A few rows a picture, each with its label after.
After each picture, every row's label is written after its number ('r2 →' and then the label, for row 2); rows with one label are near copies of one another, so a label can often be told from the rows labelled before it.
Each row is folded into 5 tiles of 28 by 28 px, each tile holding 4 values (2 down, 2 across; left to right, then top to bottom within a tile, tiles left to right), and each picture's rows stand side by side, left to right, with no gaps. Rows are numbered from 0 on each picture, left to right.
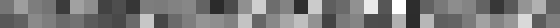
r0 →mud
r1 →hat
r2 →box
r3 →hat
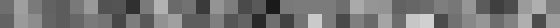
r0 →mud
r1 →mud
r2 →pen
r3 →hat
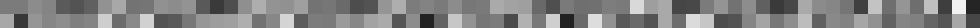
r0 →hat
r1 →hat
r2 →hat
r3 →pen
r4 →pen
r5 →hat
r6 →box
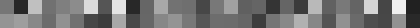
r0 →box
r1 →mud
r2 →box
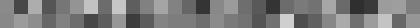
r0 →box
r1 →mud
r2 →hat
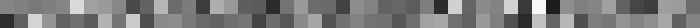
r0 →pen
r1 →mud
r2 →mud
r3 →box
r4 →hat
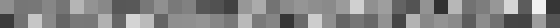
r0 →pen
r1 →hat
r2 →pen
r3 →box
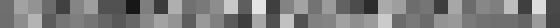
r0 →mud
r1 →box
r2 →hat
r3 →box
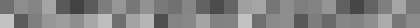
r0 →hat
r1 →hat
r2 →hat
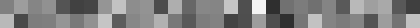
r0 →hat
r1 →box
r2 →pen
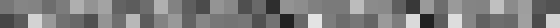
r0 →pen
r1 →mud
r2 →pen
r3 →pen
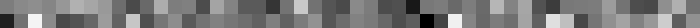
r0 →pen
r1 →mud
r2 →mud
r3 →pen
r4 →hat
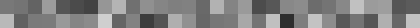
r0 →hat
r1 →pen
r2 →pen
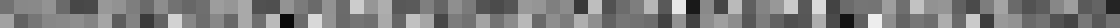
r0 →hat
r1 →pen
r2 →pen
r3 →hat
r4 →box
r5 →box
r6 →pen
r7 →mud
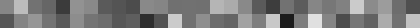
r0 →mud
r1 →pen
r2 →pen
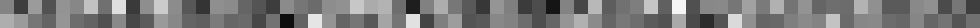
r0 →box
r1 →mud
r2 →pen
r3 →mud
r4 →box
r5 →pen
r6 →mud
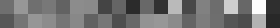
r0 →mud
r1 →box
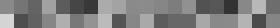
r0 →hat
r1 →hat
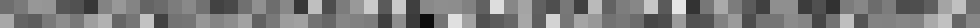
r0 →hat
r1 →hat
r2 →box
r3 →pen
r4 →box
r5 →mud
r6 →hat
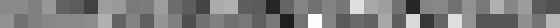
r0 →hat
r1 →mud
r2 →pen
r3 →pen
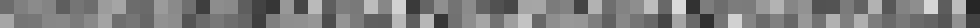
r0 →hat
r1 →mud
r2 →box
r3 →hat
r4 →box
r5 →pen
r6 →box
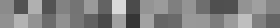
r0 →box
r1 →hat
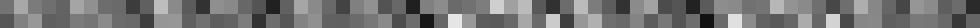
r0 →mud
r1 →mud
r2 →mud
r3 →pen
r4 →mud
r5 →pen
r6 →mud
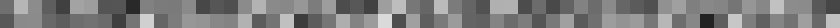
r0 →mud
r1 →hat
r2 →hat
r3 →mud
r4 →hat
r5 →pen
